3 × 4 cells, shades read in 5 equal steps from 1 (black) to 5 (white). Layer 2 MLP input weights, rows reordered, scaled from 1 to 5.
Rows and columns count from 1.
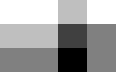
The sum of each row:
19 13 10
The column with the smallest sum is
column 3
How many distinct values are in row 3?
2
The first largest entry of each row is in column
1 1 1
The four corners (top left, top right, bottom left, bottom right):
5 5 3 3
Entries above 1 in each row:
4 4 3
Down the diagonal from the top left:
5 4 1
